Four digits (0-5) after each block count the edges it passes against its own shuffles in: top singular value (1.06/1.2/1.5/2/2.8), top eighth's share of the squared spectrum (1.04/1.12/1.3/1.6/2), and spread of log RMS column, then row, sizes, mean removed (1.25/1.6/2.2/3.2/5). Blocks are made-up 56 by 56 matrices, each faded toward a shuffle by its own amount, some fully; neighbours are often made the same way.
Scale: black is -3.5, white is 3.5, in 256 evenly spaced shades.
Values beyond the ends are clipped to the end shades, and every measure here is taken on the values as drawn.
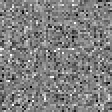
3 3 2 1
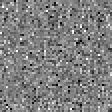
2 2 1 0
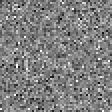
1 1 0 0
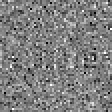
3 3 1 1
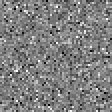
0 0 0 0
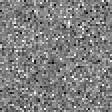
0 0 0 0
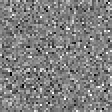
3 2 0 1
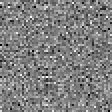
3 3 1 1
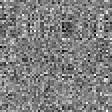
4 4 2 2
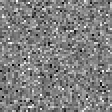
1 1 0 0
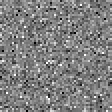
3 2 1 0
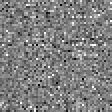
3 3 1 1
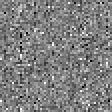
1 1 2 0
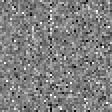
1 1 1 0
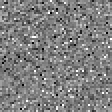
0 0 0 0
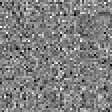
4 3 2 2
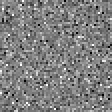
0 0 0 0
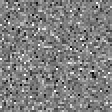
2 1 0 0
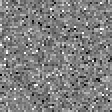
2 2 0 1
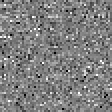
2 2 0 1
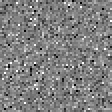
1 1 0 0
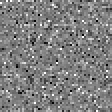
2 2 0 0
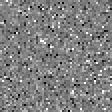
0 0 0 0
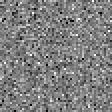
2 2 0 0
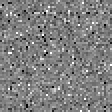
2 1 0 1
